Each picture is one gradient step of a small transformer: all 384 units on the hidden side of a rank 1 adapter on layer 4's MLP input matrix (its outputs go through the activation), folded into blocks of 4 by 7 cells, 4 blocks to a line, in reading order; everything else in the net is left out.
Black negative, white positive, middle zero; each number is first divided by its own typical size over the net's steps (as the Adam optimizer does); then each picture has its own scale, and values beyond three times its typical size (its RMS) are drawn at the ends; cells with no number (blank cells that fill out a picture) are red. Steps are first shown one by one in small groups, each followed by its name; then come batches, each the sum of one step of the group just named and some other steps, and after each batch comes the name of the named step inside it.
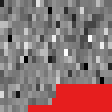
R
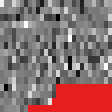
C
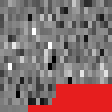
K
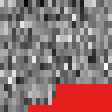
C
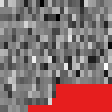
C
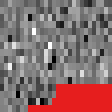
K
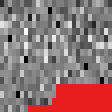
R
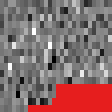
K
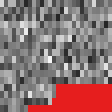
C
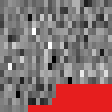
K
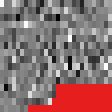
C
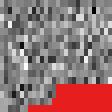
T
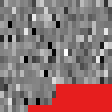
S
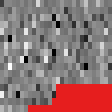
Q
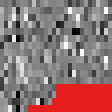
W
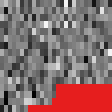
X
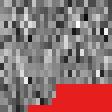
W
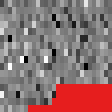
Q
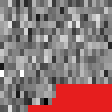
W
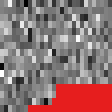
W
